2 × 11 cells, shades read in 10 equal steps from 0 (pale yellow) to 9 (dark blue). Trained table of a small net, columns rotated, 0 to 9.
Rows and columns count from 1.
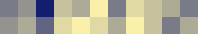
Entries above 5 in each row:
1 1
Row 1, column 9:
2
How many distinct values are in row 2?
7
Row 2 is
4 3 6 1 0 1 3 0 2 5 3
